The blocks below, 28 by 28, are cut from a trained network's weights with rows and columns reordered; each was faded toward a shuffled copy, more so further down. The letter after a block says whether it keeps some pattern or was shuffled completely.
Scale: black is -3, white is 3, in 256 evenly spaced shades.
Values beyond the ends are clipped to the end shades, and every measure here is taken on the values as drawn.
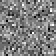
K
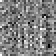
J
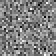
J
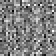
J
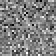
K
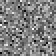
K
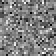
K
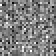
J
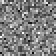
K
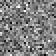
K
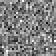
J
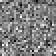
K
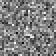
K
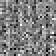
J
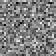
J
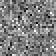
J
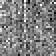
J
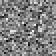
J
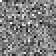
K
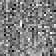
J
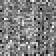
J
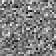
J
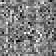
J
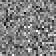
J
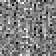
J
